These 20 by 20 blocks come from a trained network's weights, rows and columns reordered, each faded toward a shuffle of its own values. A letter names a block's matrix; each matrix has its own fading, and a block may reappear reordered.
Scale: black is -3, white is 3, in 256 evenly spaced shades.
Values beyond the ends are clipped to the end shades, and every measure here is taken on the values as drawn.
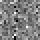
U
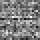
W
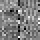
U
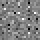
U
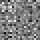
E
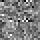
U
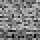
W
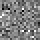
U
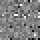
U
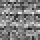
W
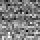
W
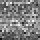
W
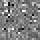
U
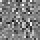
E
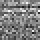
W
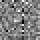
U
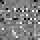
E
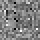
U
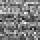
W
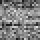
W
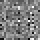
U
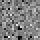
U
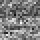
W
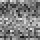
W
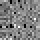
U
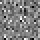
E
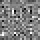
U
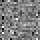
U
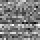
W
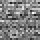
W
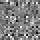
E
